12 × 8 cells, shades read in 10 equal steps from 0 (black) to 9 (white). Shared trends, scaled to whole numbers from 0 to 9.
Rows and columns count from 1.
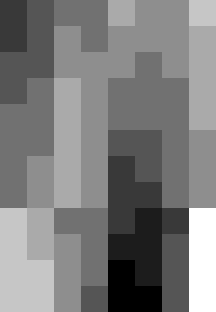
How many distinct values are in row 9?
6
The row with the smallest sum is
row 8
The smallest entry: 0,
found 3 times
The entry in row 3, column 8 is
6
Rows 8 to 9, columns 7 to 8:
4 5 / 2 9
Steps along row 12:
same down down down same up up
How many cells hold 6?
12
